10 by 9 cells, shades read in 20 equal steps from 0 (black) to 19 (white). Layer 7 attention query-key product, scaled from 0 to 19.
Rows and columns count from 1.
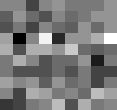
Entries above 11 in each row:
0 0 0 4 4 1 0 1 4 2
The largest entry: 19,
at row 4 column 9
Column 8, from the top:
9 11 8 13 7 2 5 5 14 9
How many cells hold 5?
7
